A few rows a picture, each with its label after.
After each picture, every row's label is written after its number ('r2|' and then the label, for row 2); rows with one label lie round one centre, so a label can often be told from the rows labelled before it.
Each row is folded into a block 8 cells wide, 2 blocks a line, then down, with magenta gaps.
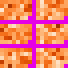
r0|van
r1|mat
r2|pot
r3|mat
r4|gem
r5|mat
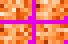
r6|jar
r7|jar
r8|jar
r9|gem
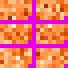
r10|gem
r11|van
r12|pot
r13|pot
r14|mat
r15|jar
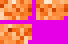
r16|pot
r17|pot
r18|van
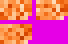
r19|van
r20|van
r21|van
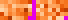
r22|gem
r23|van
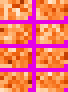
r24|mat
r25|pot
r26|jar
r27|jar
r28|pot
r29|pot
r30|pot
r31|pot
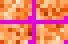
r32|jar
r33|pot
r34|van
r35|mat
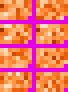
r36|jar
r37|van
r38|jar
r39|jar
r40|mat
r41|van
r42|jar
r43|pot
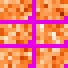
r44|van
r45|gem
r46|jar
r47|mat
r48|gem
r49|jar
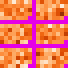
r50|pot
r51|gem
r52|van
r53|pot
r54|van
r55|jar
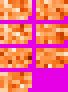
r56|mat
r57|gem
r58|mat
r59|gem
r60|pot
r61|gem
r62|mat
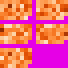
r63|van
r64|van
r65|jar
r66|pot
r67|van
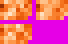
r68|jar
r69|jar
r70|jar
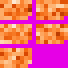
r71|pot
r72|gem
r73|pot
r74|gem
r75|jar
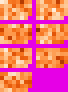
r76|mat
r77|mat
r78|pot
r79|jar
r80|mat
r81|gem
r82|pot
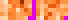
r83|mat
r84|mat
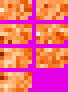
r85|van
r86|van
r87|gem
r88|gem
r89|jar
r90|pot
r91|jar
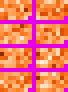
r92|van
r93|pot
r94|mat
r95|van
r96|jar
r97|jar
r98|van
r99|jar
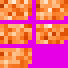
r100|pot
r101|jar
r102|gem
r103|pot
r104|jar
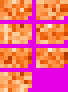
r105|pot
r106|van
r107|mat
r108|pot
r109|pot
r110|pot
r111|mat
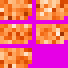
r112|gem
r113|jar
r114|pot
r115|van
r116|gem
